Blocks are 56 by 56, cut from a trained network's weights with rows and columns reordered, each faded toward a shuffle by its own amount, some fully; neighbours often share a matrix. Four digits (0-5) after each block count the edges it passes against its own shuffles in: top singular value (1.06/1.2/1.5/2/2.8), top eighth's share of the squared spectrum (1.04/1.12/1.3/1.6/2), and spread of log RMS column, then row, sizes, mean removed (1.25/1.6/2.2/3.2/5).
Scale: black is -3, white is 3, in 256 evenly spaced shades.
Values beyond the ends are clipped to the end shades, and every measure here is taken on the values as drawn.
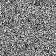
1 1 0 0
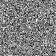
2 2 0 0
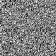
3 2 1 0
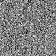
2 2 0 0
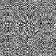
4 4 3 2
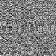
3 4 1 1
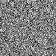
2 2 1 0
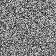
0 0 0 0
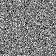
0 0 0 0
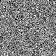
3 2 0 0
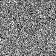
0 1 0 0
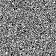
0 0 0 0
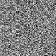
3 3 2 0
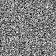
2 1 0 0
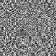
4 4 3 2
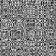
4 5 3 2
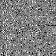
3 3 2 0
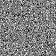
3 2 0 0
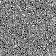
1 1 0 0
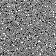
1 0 0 0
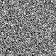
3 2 0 0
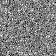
2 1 0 0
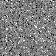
2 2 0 0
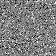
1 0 0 0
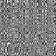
4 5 3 3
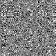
3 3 2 1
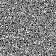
0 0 0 0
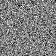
0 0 0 0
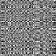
5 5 3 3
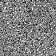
2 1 0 0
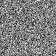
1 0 0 0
